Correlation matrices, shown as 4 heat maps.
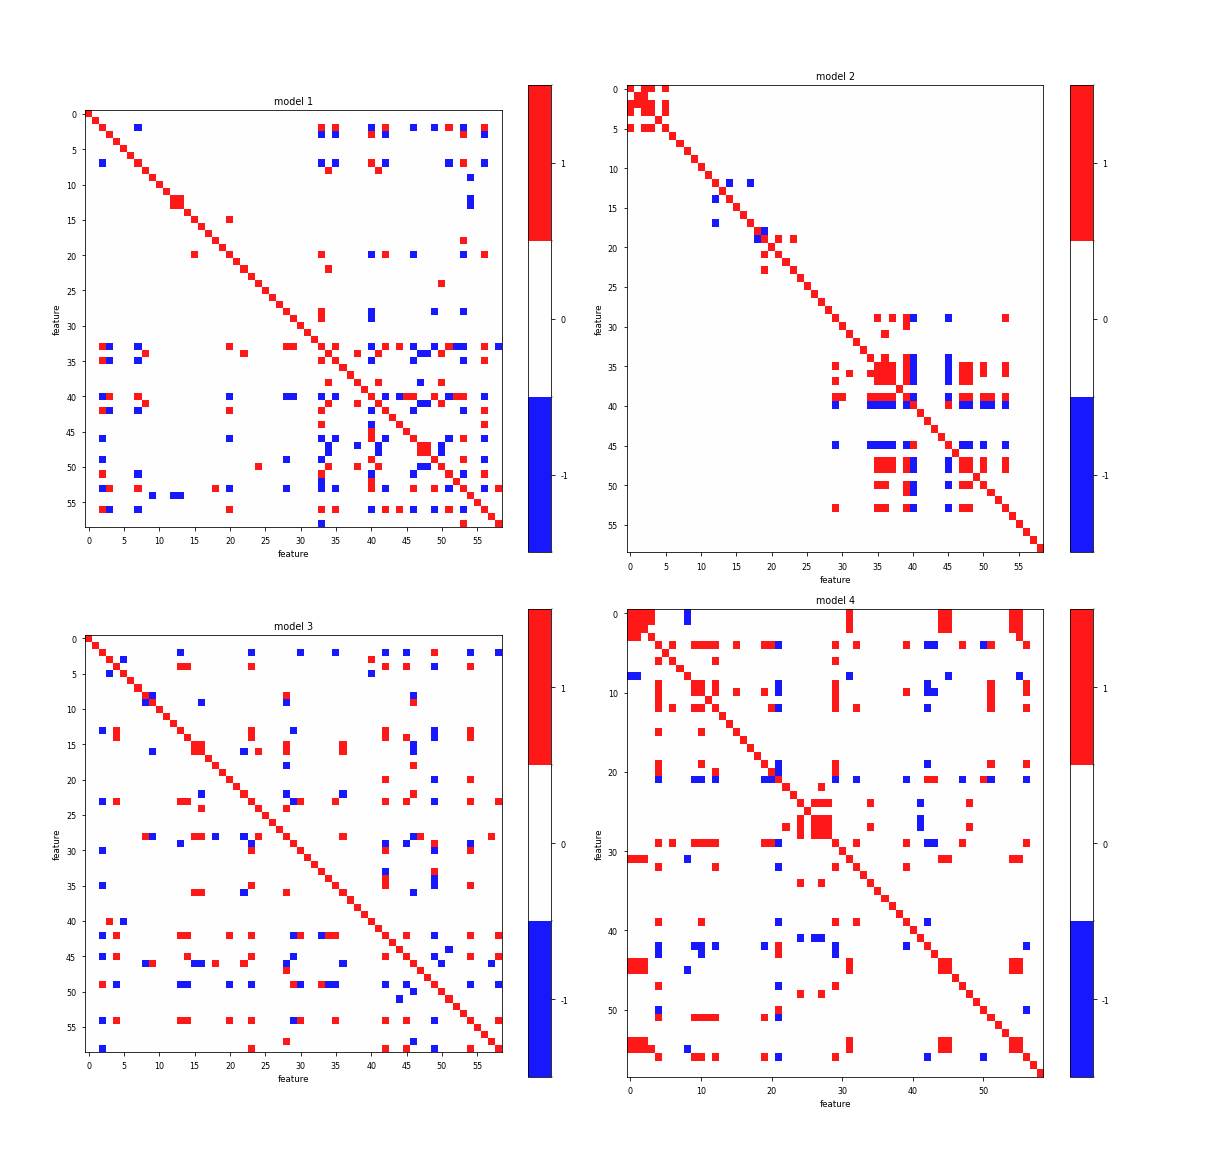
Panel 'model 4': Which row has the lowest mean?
21
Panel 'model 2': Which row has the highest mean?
39
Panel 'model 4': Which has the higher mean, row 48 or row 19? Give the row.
19
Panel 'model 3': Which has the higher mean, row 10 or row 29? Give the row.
10
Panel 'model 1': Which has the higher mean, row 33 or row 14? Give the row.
33
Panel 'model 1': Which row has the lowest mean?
46
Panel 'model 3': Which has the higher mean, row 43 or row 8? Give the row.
43
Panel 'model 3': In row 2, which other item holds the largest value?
49
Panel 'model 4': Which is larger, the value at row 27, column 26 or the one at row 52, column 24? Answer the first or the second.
the first
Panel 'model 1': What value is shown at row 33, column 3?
-1
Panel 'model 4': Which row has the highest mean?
4
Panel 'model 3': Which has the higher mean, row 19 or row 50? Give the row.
19
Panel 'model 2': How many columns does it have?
59
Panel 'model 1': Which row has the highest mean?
34
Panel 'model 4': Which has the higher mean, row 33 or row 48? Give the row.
48
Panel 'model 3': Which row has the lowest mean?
49
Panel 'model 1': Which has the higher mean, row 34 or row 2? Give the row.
34
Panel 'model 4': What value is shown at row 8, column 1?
-1
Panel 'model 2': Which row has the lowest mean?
40
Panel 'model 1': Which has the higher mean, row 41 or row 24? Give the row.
41
